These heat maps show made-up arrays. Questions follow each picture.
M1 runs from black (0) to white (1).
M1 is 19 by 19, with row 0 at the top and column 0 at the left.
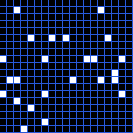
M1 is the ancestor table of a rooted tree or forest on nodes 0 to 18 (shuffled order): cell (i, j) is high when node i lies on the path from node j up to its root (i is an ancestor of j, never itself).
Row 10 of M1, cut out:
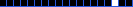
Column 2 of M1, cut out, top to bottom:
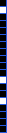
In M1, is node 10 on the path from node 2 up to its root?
no
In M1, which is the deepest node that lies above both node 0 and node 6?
13
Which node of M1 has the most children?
5
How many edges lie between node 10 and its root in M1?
1
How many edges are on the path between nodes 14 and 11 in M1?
2
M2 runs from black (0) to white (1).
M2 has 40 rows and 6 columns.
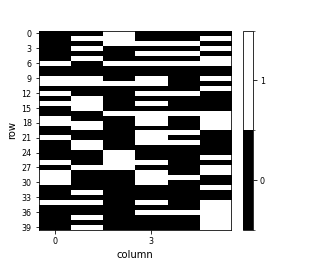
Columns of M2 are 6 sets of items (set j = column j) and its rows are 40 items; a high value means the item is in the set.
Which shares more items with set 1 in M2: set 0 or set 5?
set 5
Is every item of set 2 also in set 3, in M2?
no
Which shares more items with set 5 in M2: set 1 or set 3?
set 1
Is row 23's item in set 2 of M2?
no
